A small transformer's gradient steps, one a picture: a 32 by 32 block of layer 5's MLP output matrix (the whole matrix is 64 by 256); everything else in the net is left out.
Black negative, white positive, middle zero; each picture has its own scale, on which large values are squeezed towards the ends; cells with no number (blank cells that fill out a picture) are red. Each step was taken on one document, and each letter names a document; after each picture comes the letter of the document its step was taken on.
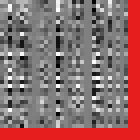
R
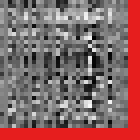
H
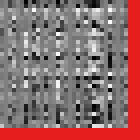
H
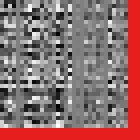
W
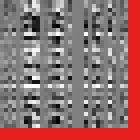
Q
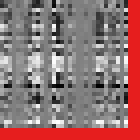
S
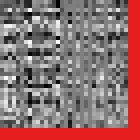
W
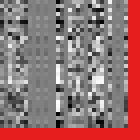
R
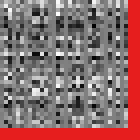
R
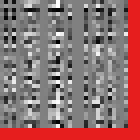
Q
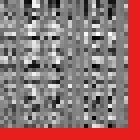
Q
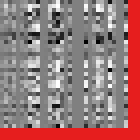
Q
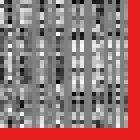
R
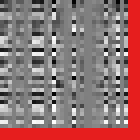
S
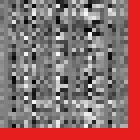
H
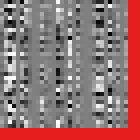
R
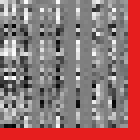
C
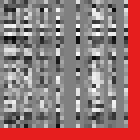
C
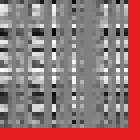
S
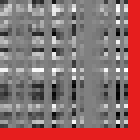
S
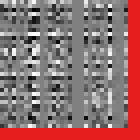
Q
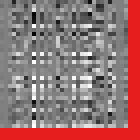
H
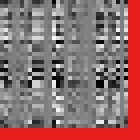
S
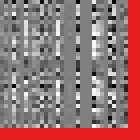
C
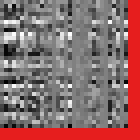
W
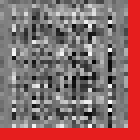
H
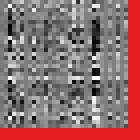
R
